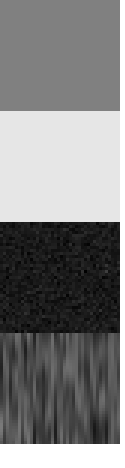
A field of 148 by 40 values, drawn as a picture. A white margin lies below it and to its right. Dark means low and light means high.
It is made of 4 by 1 panels. Panel 1,1: middling, flat. Panel 2,1: very high, flat. Panel 3,1: very low, fine-grained, faint in contrast. Panel 4,1: low, streaked downward.
